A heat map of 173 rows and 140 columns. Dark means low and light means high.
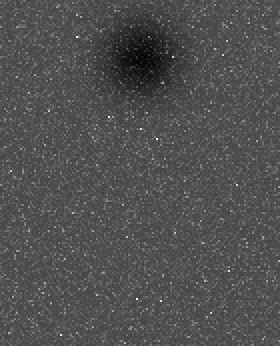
The top middle is the ninth with the lowest average. A single dip lies in the top middle. Overall the values sit about 30% of the way up the scale.
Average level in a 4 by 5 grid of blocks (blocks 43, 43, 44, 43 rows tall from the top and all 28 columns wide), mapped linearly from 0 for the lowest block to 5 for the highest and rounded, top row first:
54045 | 55455 | 55555 | 55555
